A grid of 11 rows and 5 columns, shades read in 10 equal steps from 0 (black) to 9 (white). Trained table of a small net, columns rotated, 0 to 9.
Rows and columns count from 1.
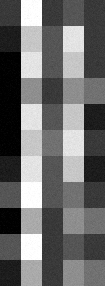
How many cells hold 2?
12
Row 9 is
0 6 2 5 4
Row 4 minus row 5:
0 -3 -1 -2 3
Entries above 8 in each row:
1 0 0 0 0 0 0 1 0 1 0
